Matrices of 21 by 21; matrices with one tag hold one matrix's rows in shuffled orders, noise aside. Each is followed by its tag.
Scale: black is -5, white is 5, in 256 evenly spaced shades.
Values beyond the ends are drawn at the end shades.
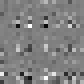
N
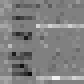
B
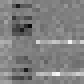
B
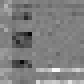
B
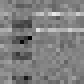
B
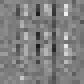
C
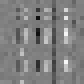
C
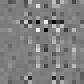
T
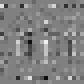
N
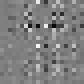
T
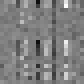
C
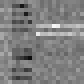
B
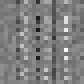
C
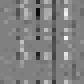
C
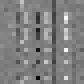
C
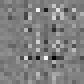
T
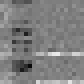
B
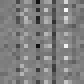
C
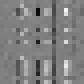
C
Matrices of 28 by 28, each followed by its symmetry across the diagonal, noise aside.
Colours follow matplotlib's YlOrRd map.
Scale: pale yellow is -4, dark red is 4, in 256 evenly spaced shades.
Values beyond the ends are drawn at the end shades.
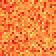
neither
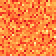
neither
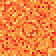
symmetric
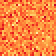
neither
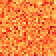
neither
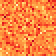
antisymmetric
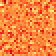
antisymmetric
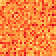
symmetric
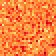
symmetric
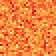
neither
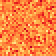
antisymmetric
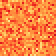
antisymmetric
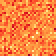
symmetric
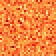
antisymmetric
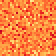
antisymmetric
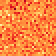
antisymmetric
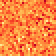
antisymmetric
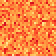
neither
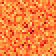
symmetric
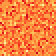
symmetric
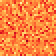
neither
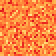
symmetric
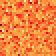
antisymmetric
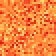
antisymmetric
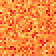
symmetric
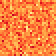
neither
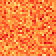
neither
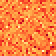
symmetric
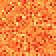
symmetric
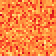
neither
